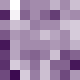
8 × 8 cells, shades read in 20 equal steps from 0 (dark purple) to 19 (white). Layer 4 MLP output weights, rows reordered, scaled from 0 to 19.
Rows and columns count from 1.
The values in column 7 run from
5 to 14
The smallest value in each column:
1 0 7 7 7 4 5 1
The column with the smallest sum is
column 1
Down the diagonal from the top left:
11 18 13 11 10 14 7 11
